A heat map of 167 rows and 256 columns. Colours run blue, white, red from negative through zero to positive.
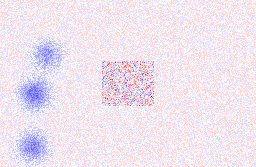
There are three dips. No row or column stands out. Overall the values sit about 50% of the way up the scale. Values change most from cell to cell in the centre. An odd patch, rougher than its surroundings, sits in the centre.
